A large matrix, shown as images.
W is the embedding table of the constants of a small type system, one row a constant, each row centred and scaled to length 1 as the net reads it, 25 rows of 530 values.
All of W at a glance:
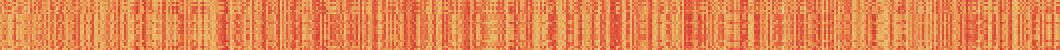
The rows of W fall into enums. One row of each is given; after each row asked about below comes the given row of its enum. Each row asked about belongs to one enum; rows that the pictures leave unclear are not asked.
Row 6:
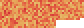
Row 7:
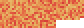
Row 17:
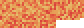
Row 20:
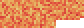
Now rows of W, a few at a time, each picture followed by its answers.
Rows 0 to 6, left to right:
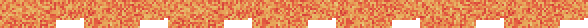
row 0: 17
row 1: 6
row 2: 17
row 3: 6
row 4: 6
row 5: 20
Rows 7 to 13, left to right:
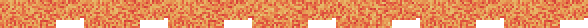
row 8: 7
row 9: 7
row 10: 17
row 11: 20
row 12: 7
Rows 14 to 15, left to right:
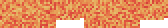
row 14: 17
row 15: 7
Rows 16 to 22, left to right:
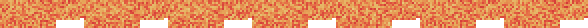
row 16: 7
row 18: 17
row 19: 17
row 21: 7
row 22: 7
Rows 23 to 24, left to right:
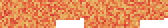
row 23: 6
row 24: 20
